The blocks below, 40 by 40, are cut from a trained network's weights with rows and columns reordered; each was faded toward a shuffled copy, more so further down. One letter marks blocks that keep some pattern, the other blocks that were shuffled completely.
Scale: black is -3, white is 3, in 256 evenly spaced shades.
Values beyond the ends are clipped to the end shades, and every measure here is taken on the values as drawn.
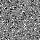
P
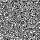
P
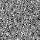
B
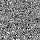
B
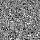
B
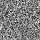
P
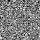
B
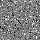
B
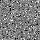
P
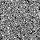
P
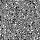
P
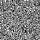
B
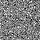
P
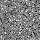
P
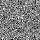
B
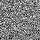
B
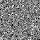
B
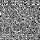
B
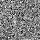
P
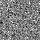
P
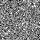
P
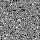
P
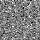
B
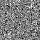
B
